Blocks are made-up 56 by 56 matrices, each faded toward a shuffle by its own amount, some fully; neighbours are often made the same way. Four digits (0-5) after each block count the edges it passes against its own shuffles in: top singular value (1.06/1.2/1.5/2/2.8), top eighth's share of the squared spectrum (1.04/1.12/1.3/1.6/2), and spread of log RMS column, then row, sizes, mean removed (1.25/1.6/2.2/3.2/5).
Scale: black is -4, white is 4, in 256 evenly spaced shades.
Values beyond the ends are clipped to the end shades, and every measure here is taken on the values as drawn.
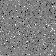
2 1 0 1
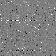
3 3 0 1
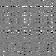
4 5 2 3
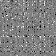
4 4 2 2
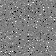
3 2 0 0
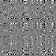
4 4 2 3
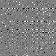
4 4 2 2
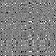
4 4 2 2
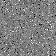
0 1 0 0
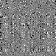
4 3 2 2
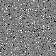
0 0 0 0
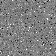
0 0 0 0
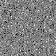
2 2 0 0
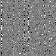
4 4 2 1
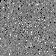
2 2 0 0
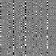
4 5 3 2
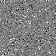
0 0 0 0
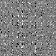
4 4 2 2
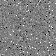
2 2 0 0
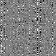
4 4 3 0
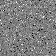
0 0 0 0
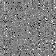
3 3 2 1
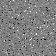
0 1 0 0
